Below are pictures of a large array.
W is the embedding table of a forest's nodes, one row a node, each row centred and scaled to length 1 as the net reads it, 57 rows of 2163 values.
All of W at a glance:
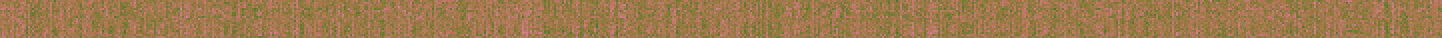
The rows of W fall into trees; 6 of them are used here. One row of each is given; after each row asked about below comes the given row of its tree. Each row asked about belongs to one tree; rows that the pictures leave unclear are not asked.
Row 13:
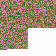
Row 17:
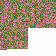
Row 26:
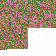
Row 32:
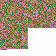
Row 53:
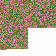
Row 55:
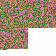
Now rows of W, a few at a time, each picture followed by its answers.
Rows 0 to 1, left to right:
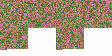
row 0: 32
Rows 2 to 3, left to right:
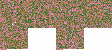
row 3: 53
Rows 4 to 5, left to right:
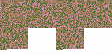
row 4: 55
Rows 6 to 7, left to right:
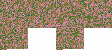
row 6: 26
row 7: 13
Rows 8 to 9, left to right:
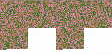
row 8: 55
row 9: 55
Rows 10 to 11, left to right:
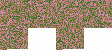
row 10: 13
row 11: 55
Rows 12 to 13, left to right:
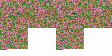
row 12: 13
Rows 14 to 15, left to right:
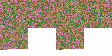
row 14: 32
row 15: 55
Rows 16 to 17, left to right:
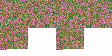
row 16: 17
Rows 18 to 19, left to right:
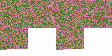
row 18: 55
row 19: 32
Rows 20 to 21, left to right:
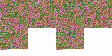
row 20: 53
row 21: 53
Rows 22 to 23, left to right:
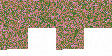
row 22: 32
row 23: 13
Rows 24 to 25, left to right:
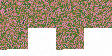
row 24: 13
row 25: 13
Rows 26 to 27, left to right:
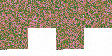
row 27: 17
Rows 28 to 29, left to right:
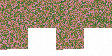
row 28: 53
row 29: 32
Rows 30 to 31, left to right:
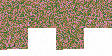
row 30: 53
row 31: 26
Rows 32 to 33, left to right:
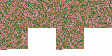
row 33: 55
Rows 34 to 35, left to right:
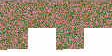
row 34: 32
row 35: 53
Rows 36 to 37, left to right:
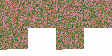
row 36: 26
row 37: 55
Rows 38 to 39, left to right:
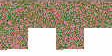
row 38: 53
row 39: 53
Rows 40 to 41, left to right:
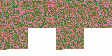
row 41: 55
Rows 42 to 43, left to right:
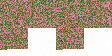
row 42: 26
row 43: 55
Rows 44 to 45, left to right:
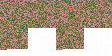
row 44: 32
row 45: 17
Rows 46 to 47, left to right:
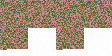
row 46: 55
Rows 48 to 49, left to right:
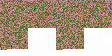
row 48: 32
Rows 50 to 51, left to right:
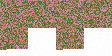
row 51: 32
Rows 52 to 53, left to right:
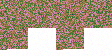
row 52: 32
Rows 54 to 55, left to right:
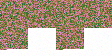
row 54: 13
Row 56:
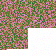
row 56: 26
